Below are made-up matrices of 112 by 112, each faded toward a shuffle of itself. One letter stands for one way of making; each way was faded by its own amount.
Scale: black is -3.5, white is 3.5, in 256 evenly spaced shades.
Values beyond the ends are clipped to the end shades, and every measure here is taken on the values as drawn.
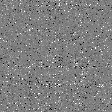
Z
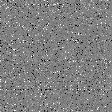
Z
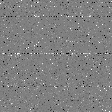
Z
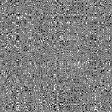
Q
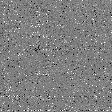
Z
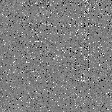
Z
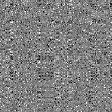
Q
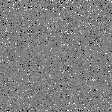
Z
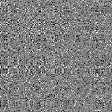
Q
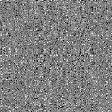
Q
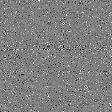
Z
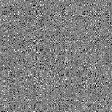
Q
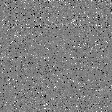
Z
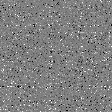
Z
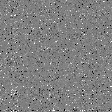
Z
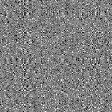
Q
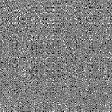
Q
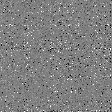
Z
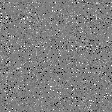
Z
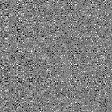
Q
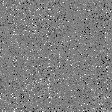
Z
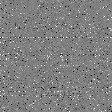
Z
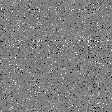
Z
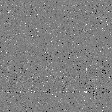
Z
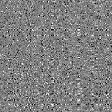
Q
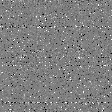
Z
